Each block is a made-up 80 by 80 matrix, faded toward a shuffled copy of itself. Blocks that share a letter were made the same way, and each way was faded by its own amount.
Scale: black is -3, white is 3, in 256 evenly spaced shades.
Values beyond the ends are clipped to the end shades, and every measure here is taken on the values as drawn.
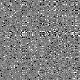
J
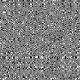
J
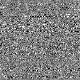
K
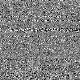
K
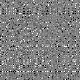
J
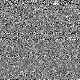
K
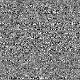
K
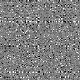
J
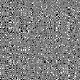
J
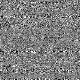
K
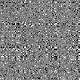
J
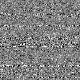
K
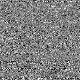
K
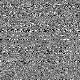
K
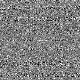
K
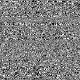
K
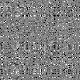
J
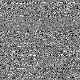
K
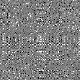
J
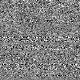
K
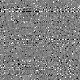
J
